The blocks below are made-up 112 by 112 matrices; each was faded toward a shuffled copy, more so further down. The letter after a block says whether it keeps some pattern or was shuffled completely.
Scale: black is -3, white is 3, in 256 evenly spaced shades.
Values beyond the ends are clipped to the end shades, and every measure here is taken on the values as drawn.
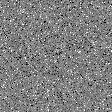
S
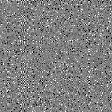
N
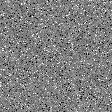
S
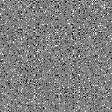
N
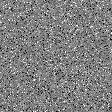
S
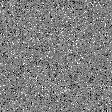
S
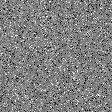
S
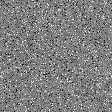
S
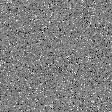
S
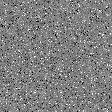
S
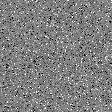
S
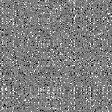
N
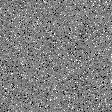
S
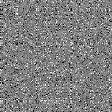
N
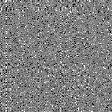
N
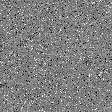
S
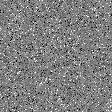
S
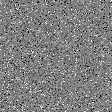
S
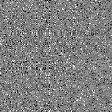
N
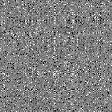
N
